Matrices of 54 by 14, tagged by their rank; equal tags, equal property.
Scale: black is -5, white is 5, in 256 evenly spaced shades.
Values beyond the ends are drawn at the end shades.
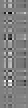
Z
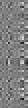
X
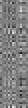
X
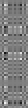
Z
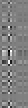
Z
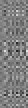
X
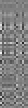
X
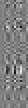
X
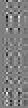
X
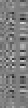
X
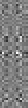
X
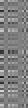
Z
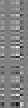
Z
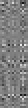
X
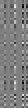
Z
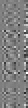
X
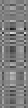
Z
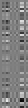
Z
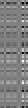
Z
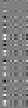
Z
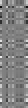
Z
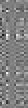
X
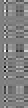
Z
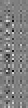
X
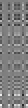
Z
